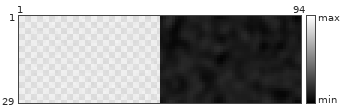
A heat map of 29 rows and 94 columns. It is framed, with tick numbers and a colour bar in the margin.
The table splits into one row of 2 panels. Panel 1,1: very high, checkered, faint in contrast. Panel 1,2: very low, blotchy, faint in contrast.
